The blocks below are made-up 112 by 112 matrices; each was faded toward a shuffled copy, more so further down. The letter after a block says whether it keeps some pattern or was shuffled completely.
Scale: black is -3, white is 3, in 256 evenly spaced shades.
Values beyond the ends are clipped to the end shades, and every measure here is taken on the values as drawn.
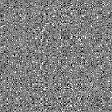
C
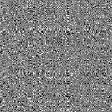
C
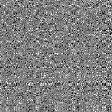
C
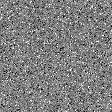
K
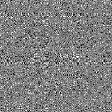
C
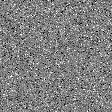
K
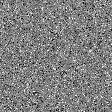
K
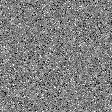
K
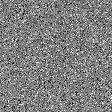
K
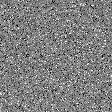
K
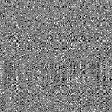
C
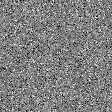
K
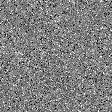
K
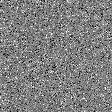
K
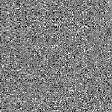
C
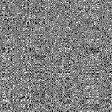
C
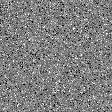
K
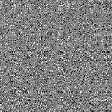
C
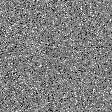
K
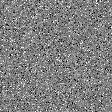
K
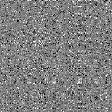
C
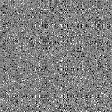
C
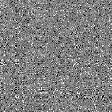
C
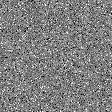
K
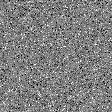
K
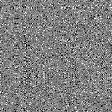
C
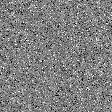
K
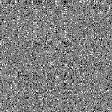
C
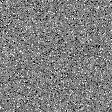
K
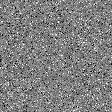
K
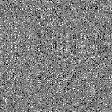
C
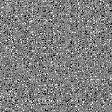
C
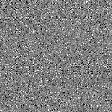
C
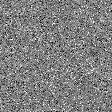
K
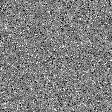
K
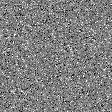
K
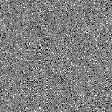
C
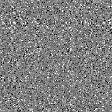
C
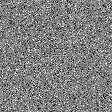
K
